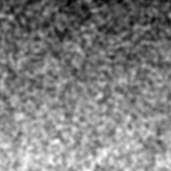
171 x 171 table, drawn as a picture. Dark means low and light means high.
The field climbs toward the bottom. No lone cell stands out from its neighbours. There are no regular stripes. Overall the values sit about 50% of the way up the scale.
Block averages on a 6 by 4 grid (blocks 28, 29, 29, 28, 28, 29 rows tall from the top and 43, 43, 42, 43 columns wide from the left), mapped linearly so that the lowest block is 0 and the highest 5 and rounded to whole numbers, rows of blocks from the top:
0000 / 1111 / 2222 / 3333 / 4444 / 5554
